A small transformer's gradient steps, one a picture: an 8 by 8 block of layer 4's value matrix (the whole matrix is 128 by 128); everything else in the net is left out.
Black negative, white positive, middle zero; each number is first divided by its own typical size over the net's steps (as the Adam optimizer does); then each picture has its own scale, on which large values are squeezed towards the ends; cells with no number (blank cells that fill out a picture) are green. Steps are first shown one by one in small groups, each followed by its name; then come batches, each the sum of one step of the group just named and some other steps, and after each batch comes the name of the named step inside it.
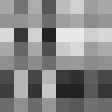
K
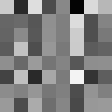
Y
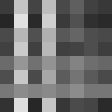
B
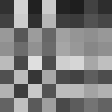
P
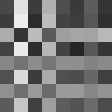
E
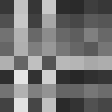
P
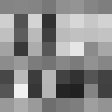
K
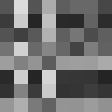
E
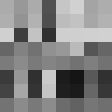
K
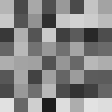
Y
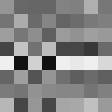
P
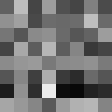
P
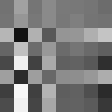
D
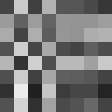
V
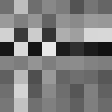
V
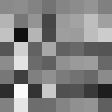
D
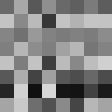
V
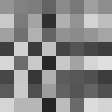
V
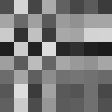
V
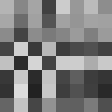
V
